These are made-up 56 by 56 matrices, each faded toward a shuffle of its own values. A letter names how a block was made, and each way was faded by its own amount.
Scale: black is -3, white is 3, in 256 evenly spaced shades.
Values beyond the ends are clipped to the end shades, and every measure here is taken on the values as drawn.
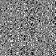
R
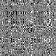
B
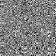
R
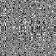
R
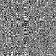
R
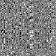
R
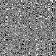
R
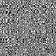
B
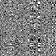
R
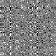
B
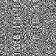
B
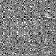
R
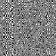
R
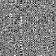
R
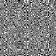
B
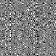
B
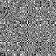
B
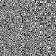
R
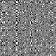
B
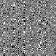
R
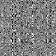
R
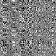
B
